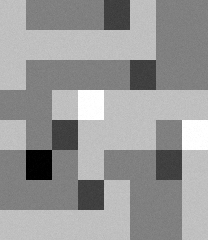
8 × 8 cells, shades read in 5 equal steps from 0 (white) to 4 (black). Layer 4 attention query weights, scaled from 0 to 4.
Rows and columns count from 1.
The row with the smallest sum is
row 4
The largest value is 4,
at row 6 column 2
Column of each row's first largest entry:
5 7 6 1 3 2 4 6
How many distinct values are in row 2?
2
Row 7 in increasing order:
1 1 2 2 2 2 2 3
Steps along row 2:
same same same same same up same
